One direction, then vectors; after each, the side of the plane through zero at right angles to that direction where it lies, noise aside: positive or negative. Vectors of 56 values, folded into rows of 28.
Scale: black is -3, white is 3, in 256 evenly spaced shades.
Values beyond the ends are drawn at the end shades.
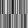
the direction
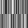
negative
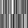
negative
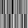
positive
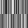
negative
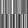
negative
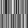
negative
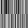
negative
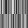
negative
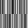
positive
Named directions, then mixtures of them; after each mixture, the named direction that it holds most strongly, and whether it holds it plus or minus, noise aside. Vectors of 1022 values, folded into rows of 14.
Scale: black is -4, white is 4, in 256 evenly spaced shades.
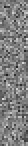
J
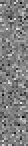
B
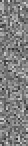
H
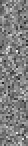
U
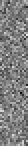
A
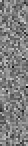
H, minus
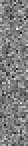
B, plus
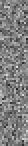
J, minus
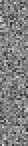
H, minus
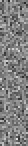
H, minus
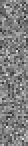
J, minus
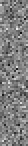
B, plus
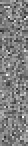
J, minus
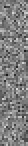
J, plus
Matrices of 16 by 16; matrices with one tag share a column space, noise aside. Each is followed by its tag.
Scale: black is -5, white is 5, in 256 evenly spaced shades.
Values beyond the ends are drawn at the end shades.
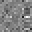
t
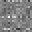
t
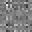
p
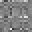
t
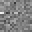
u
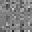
p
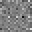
t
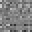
p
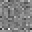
t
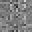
p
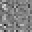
p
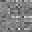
t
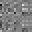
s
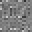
t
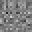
u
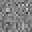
s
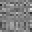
s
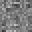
p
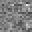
s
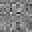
s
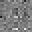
t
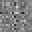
u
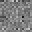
t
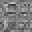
s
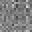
p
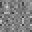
u
